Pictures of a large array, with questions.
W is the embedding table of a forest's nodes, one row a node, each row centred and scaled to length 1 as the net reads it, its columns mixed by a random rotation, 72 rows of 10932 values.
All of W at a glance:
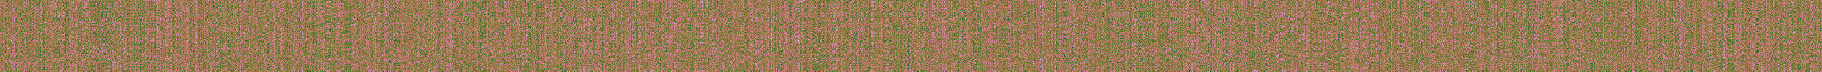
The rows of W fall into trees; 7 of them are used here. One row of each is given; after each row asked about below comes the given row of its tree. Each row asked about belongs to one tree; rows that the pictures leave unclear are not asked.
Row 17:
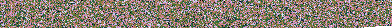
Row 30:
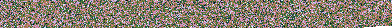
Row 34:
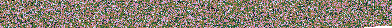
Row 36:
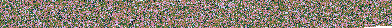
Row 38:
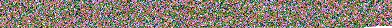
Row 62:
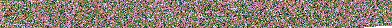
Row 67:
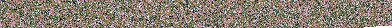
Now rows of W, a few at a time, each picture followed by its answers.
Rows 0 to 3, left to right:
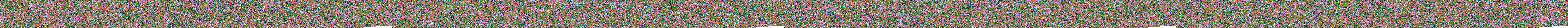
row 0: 38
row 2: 36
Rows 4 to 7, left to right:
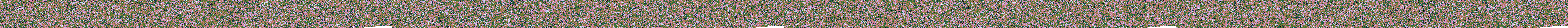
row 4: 34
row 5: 36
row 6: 36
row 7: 34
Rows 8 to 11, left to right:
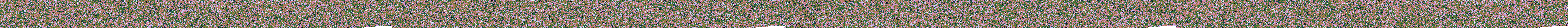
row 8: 17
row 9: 36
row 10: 67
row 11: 17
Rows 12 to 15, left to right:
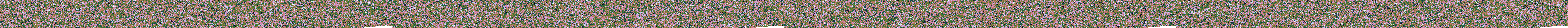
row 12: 34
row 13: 34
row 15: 34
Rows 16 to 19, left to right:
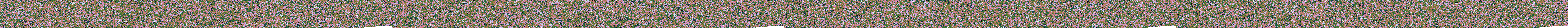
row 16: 34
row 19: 67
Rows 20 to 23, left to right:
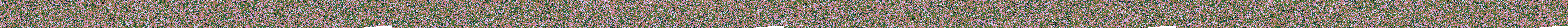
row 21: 17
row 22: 38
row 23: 36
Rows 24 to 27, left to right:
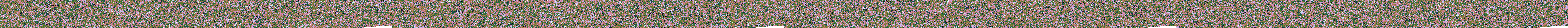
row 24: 67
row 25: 62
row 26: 36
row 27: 34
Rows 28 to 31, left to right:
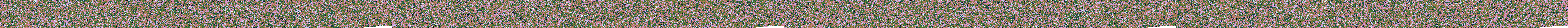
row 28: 30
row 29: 38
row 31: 67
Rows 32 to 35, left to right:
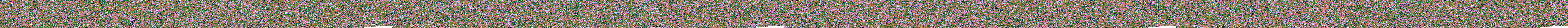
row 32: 36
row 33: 36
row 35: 38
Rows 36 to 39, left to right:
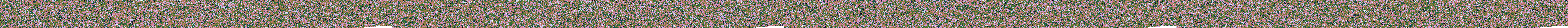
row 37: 17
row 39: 34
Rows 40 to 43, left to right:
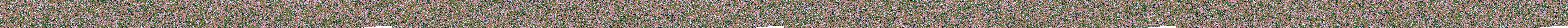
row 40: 17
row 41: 17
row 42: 36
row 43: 67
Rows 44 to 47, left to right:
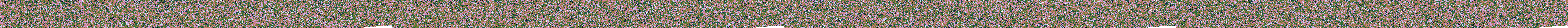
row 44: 67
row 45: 34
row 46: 17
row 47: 67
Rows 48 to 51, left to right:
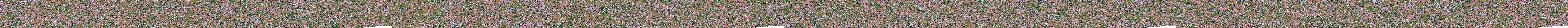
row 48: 30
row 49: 38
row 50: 67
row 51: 67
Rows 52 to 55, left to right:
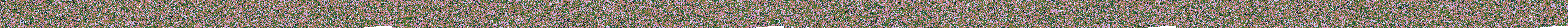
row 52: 67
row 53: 17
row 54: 62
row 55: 38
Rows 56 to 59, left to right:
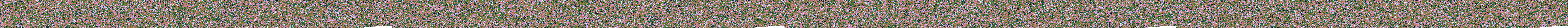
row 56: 38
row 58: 34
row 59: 36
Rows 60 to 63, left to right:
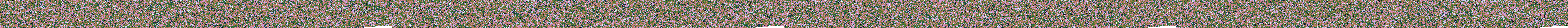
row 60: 34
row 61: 38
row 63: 17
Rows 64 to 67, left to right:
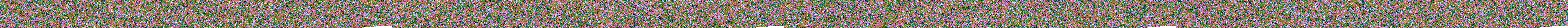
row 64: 67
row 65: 17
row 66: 36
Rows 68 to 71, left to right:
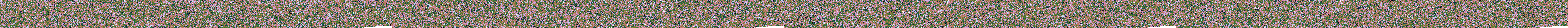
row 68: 17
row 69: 67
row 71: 36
